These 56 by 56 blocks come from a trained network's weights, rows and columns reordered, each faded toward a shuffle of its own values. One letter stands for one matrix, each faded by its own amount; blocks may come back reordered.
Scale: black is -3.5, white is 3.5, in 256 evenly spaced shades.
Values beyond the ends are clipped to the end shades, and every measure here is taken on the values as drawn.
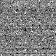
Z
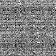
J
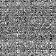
J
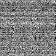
J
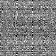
J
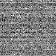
J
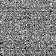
Z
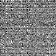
J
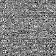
Z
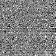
Z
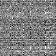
J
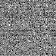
Z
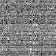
J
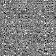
Z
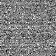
Z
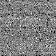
Z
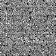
Z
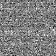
Z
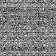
J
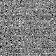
Z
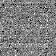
Z
